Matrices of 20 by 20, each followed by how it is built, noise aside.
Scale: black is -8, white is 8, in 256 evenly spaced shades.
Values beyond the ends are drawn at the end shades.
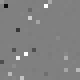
sparse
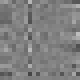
low rank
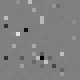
sparse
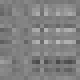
low rank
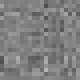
low rank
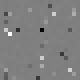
sparse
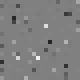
sparse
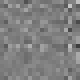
low rank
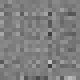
low rank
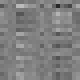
low rank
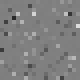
sparse
